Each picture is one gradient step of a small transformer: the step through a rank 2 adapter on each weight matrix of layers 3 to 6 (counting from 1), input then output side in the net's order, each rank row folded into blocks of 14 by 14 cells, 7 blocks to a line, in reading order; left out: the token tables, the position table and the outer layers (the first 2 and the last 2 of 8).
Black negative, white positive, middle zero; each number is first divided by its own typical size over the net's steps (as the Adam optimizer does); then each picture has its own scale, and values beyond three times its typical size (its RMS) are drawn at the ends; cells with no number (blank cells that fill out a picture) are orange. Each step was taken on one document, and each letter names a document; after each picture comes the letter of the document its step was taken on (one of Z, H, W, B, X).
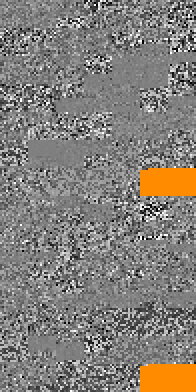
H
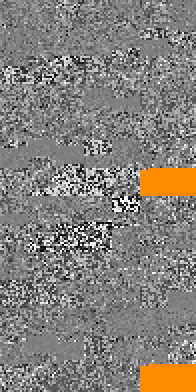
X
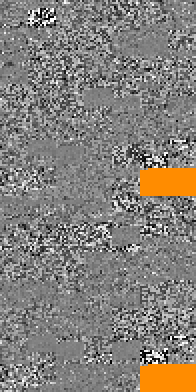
X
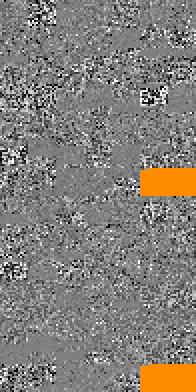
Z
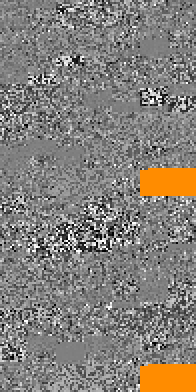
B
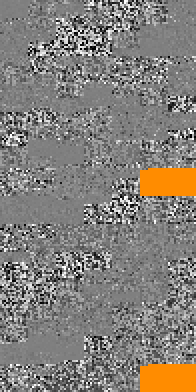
X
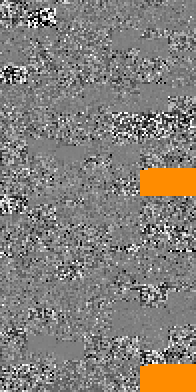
Z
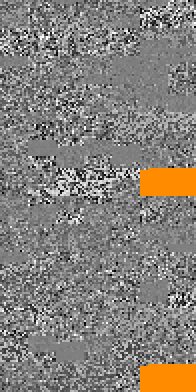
H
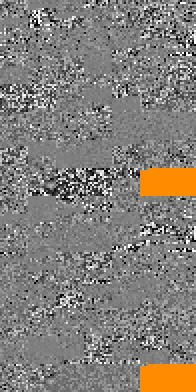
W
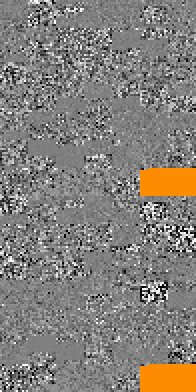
Z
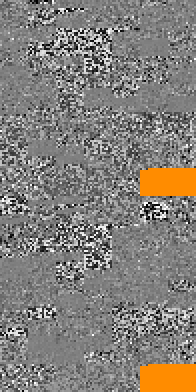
X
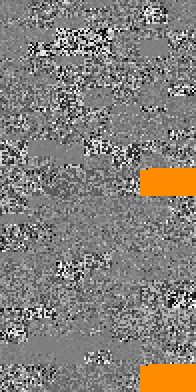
X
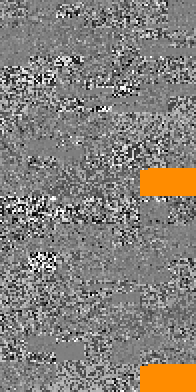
B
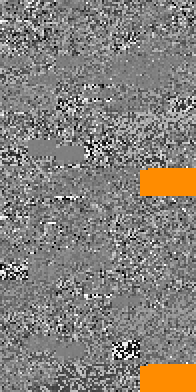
H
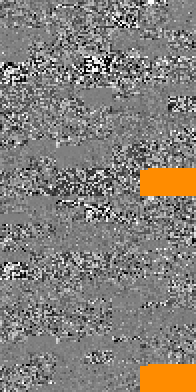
W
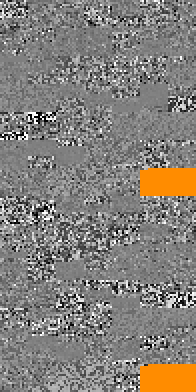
B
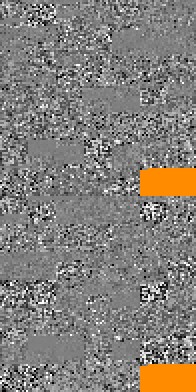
Z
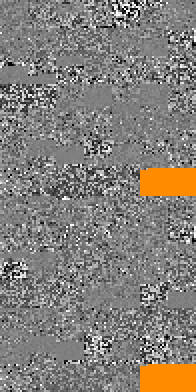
W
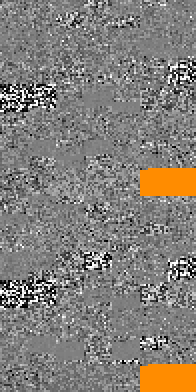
W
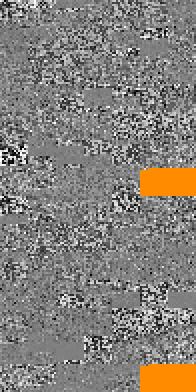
X
